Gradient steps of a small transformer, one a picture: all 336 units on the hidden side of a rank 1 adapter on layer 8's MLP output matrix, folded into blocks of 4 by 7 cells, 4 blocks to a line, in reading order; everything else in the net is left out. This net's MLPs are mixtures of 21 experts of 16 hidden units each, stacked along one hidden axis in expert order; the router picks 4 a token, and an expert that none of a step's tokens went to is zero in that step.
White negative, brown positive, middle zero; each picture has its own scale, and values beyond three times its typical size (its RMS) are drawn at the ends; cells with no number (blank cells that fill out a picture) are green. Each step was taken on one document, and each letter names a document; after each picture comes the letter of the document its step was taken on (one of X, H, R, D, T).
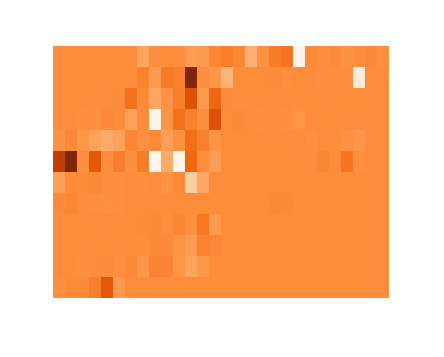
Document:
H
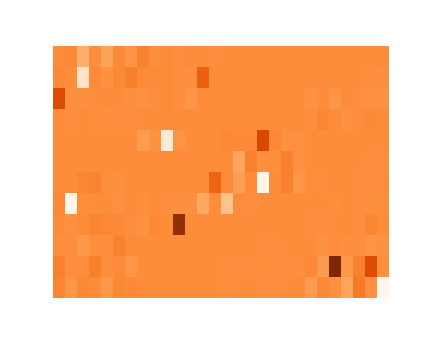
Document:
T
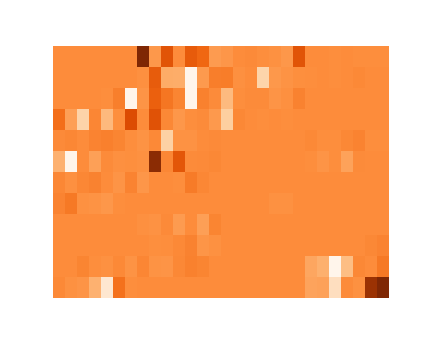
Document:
H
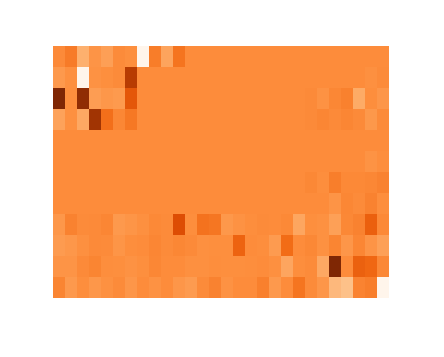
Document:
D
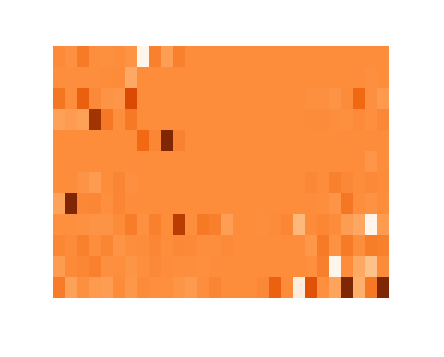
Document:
D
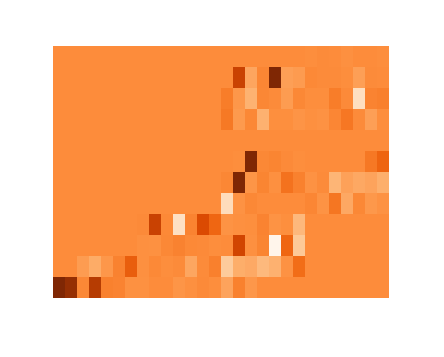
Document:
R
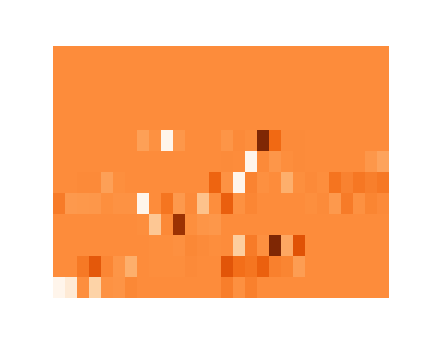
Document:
R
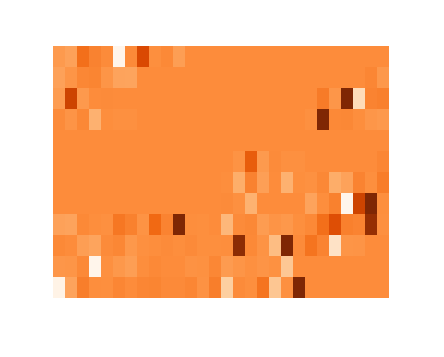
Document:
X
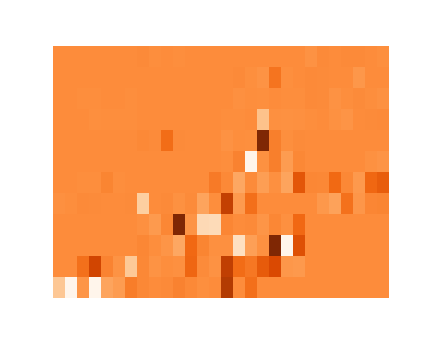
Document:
R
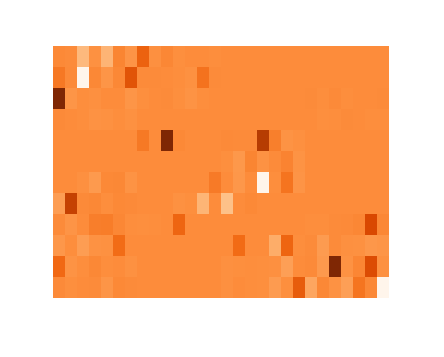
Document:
T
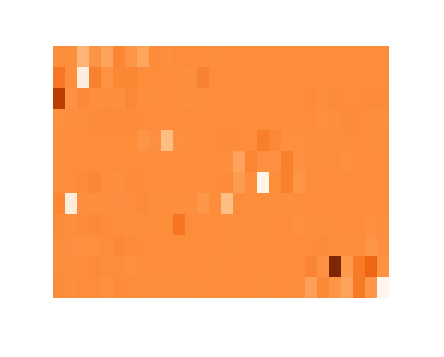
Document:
T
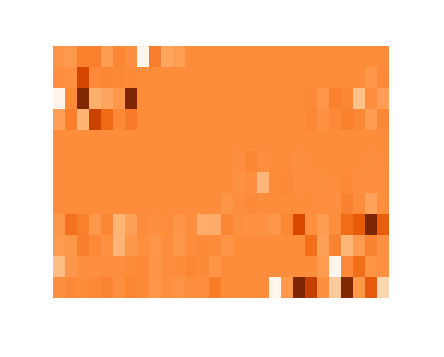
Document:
D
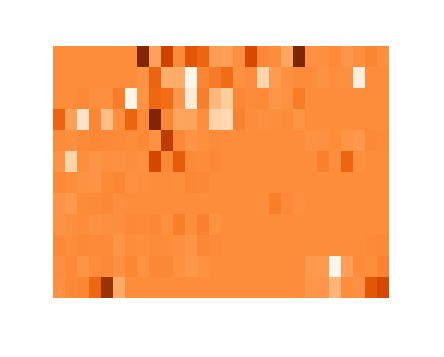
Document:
H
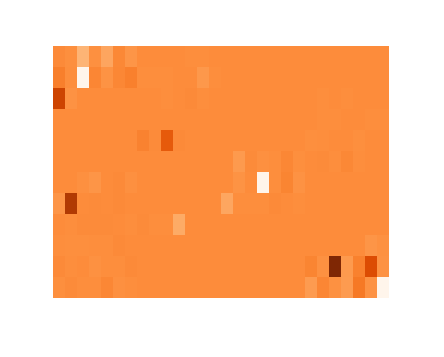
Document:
T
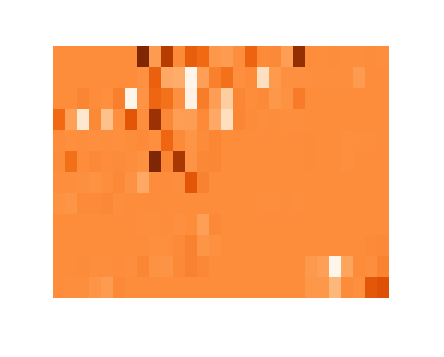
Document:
H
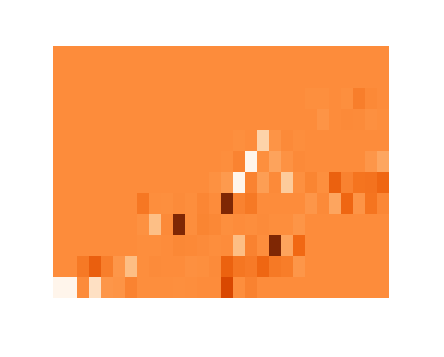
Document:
R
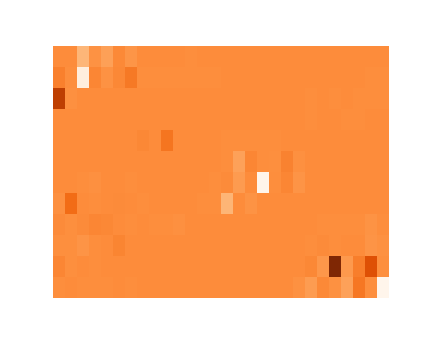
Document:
T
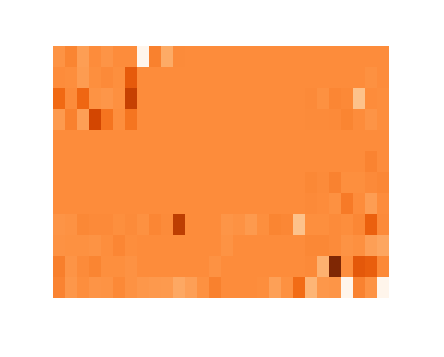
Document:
D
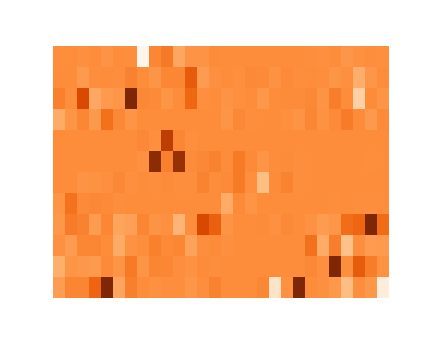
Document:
D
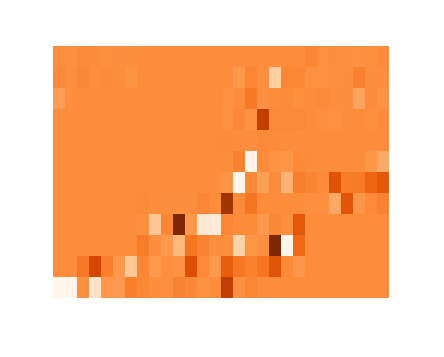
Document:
R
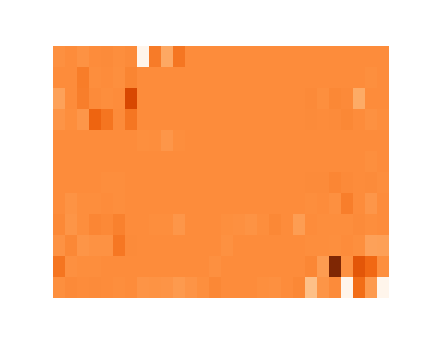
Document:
D
